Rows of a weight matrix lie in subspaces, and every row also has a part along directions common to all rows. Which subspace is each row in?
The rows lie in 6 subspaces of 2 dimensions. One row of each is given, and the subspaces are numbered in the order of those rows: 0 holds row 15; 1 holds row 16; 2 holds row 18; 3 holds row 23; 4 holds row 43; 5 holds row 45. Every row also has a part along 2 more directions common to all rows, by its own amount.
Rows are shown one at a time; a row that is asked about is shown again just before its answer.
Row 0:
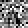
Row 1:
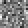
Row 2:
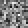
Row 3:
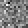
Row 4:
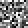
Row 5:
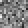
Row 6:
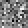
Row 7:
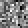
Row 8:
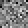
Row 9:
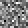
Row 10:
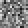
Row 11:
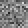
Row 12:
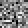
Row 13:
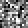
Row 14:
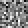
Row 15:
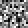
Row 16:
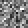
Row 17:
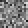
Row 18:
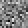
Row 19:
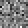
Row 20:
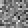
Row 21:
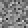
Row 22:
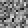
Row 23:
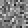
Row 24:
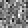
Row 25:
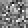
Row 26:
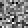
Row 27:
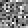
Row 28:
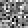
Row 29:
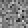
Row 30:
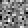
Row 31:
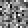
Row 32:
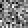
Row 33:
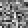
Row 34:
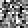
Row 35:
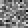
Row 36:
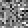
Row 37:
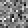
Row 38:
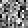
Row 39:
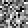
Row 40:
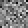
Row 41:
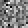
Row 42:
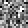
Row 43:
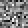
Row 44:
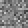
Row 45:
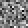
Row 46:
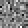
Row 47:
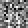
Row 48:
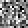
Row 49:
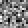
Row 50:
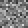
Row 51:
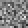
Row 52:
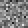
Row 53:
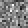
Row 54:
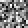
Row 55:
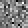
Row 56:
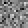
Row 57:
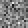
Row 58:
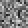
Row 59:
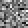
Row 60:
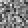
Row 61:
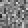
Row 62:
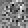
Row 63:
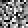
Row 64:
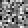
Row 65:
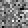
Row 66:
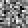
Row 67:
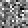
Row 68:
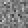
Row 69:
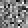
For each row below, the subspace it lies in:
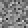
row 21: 2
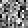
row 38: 0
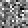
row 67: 5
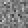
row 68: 1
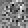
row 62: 2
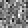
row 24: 1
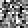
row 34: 0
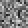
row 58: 3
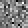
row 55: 3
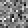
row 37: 1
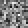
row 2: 0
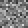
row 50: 4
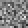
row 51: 5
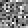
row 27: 4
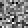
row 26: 2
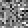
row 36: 5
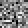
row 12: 3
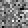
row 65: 5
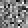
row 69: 3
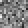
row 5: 0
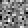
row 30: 0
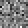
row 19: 3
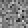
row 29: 2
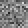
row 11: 3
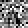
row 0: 3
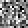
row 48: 5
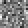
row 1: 0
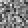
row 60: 1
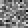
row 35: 5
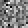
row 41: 4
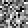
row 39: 1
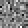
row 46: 3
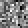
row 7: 2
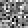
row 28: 4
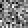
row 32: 2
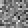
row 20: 5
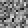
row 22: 1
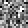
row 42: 1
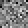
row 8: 4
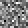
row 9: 5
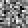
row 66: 0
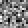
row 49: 0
